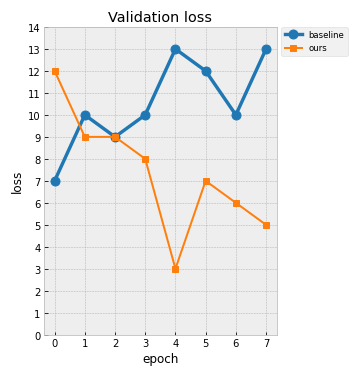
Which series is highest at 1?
baseline
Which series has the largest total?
baseline
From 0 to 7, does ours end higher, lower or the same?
lower
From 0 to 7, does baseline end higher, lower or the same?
higher
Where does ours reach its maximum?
0
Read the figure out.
Title: Validation loss
x-axis: epoch, ticks 0 1 2 3 4 5 6 7
y-axis: loss, ticks 0 1 2 3 4 5 6 7 8 9 10 11 12 13 14
Legend: baseline, ours
Values:
baseline: 7 10 9 10 13 12 10 13
ours: 12 9 9 8 3 7 6 5
